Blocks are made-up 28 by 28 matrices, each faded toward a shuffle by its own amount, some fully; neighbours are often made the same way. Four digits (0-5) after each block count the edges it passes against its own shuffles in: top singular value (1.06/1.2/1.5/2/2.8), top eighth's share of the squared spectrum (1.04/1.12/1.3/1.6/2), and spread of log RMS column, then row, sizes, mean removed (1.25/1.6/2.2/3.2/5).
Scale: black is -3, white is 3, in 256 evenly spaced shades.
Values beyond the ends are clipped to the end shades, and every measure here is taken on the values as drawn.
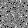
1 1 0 0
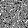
0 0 0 0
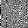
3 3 3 0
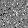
0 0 0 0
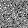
0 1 0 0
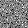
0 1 0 0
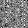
0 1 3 0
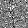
1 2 1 0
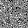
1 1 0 0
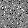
0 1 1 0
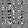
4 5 3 2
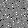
0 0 0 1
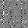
3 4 2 1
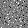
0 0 0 0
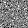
0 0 0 0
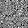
2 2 0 0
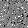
1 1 0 0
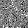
2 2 0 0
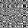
4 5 2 3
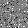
0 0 0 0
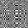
4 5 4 3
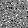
2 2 0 0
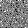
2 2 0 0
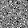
2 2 1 0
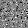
1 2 0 1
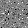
1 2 0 0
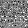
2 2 0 2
